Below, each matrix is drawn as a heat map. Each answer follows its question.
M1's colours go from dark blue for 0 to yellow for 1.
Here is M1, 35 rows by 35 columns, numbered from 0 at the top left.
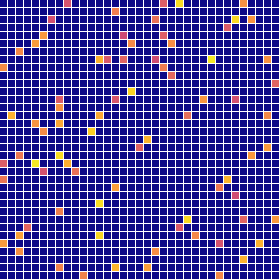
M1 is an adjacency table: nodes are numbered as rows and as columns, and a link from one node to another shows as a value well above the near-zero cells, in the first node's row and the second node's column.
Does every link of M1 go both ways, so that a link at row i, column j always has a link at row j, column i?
yes
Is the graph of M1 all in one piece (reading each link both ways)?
yes
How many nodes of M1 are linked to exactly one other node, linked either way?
12
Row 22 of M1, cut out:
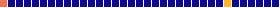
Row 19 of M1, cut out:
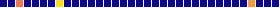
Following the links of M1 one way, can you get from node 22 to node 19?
yes
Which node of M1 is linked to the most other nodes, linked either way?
node 7
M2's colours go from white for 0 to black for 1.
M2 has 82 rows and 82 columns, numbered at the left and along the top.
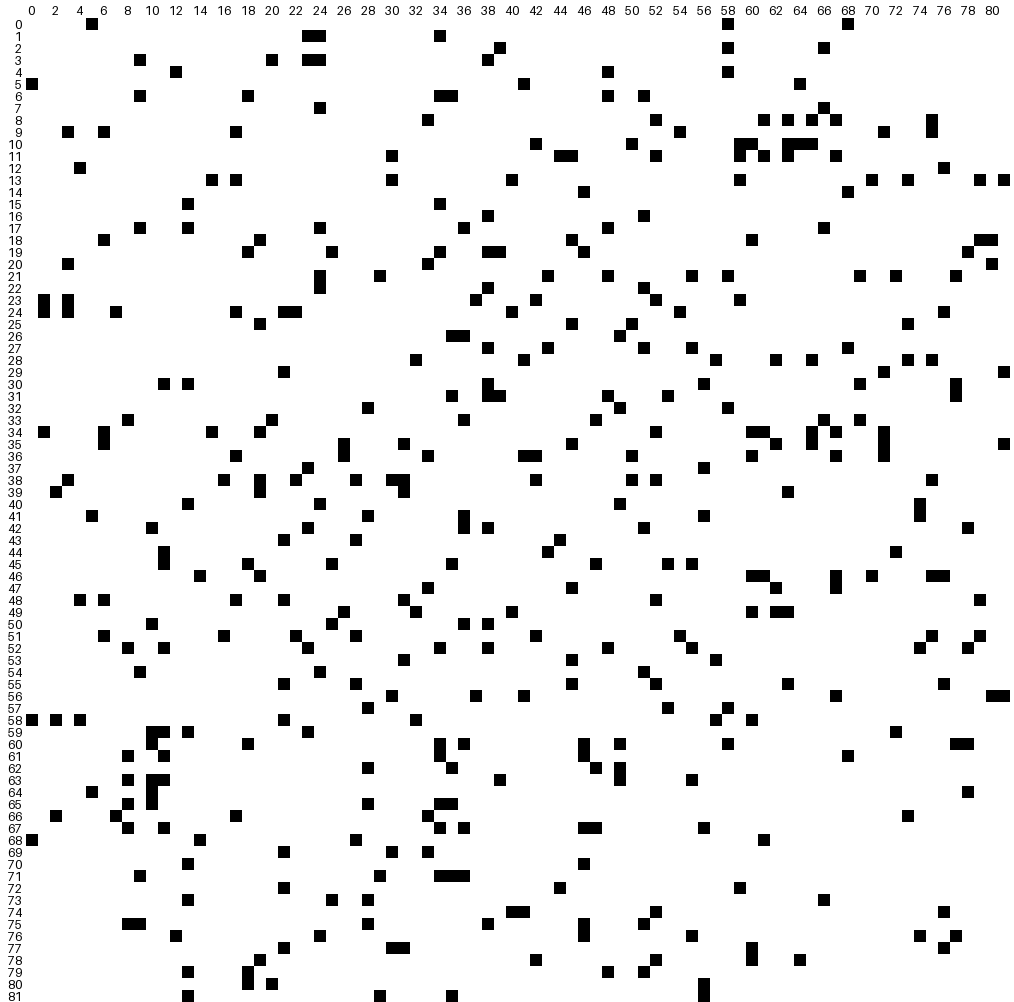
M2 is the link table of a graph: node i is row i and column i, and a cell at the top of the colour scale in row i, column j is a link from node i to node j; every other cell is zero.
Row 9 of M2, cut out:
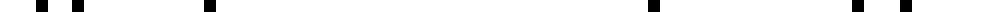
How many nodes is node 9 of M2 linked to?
6
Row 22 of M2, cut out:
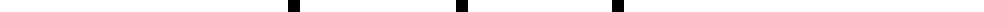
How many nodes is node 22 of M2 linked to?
3
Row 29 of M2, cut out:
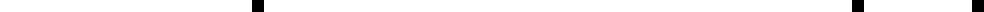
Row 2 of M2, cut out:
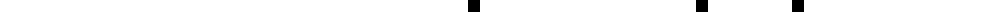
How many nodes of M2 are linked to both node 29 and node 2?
0
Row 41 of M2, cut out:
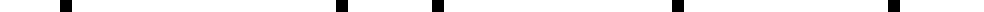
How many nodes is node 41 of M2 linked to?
5
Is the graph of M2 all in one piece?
yes
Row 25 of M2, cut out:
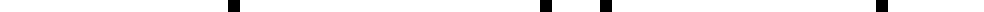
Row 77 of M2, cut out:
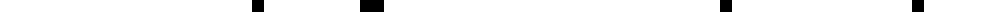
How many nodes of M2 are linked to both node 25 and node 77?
0
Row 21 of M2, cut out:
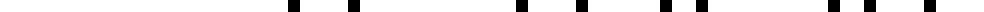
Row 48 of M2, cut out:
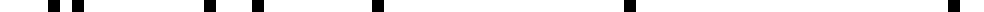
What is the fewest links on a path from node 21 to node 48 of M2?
1
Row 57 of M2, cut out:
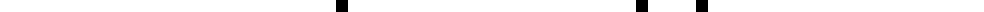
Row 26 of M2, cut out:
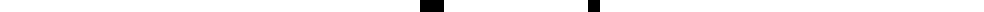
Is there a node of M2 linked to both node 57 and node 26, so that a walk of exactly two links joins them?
no
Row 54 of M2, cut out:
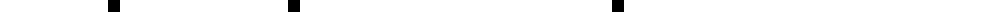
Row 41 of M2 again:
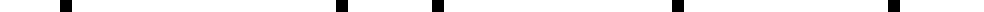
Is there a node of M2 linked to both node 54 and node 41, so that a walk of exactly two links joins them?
no
